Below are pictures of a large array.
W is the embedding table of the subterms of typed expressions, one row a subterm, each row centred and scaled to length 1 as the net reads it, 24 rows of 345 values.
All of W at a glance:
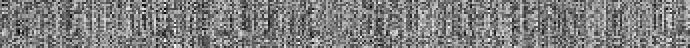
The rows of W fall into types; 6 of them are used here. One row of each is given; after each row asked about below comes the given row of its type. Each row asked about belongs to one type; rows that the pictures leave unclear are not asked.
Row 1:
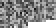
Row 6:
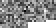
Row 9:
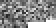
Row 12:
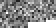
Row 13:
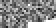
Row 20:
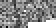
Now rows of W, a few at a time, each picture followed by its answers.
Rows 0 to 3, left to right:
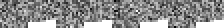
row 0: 12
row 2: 9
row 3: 1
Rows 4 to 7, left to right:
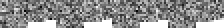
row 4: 13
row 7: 12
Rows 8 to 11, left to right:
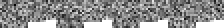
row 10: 13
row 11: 12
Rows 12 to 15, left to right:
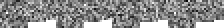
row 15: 13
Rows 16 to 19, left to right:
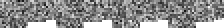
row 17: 6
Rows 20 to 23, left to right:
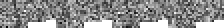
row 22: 20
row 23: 6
